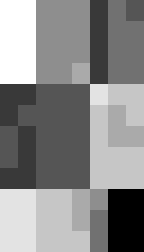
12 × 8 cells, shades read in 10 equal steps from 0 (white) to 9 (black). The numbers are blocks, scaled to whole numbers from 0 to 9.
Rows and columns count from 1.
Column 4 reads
4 4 4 4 6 6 6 6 6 2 2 2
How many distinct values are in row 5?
4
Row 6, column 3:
6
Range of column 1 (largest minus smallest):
7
